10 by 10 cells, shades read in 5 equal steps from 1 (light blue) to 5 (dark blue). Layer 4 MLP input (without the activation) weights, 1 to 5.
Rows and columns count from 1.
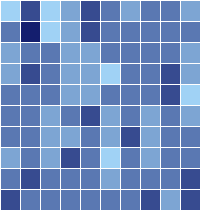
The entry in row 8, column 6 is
1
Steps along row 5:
same same down same up same same up down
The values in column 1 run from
1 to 4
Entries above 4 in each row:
0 1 0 0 0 0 0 0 0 0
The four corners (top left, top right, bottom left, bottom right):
1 2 4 4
